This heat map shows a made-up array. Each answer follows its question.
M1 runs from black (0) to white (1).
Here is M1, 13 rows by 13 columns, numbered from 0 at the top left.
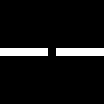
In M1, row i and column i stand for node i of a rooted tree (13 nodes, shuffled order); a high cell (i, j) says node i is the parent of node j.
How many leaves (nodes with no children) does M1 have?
12
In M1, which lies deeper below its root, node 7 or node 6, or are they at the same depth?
node 7
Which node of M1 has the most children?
6
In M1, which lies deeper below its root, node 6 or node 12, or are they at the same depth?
node 12
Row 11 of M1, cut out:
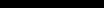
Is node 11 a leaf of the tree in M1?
yes
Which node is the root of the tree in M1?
6
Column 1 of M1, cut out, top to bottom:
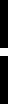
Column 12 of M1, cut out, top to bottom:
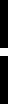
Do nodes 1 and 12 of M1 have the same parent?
yes
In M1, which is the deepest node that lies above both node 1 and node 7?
6
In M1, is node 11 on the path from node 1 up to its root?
no
